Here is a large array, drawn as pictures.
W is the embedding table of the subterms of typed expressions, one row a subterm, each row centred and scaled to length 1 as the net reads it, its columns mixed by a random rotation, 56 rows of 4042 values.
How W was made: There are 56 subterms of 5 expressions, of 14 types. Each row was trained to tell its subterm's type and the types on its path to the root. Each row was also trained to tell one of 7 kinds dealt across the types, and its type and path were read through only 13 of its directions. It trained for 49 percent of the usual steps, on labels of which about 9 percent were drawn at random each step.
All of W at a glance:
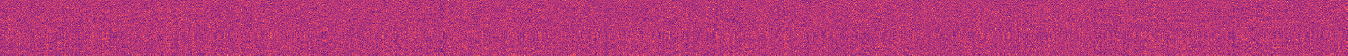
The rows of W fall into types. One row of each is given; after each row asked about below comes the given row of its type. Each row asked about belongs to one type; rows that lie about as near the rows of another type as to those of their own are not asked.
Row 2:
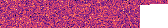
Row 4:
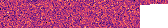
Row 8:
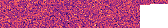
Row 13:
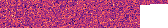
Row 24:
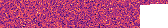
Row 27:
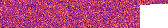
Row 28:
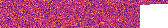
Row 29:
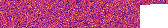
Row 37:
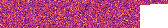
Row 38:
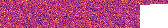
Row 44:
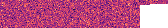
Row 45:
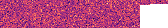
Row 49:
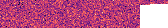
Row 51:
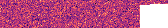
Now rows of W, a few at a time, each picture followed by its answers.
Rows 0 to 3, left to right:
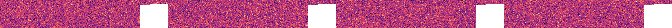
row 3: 38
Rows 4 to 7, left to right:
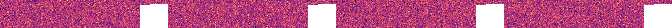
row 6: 45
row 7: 28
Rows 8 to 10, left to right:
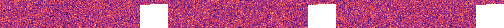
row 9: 49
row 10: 51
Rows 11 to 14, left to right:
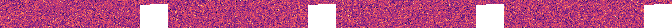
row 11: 49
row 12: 4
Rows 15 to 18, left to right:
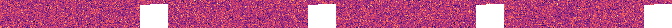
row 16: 38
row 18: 8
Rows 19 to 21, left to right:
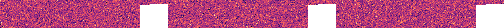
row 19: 29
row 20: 2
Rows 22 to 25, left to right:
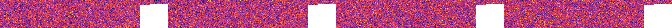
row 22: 45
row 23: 4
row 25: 28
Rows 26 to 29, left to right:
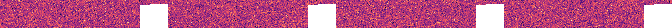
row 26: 24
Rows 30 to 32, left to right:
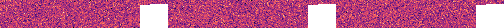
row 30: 28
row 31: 49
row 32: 37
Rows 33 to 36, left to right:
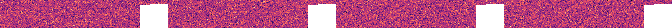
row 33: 51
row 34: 44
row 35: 37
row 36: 37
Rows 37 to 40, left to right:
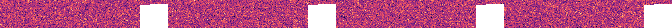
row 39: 44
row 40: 27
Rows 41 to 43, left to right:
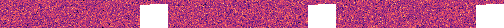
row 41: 51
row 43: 51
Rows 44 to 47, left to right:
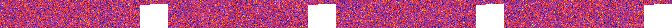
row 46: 49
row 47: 44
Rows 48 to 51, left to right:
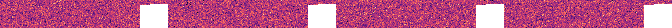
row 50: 28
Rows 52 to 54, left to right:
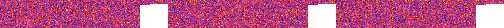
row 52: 24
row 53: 38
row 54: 38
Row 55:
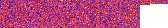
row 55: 44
